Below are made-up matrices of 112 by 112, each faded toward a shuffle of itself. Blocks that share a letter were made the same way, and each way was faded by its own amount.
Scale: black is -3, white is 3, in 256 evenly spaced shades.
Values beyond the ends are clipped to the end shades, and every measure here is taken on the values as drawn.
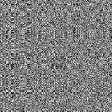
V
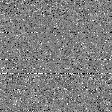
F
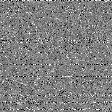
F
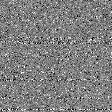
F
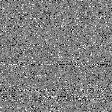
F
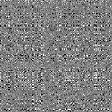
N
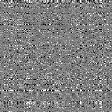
N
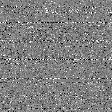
F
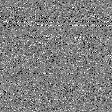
F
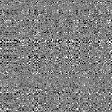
N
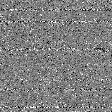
F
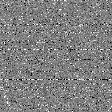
F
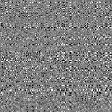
N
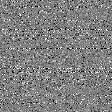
F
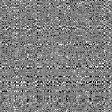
N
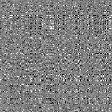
N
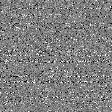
F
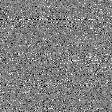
F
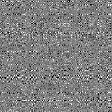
N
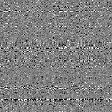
N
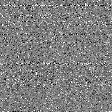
F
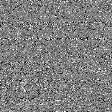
F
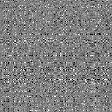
N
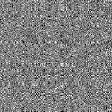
V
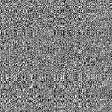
V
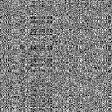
V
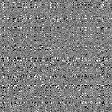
N
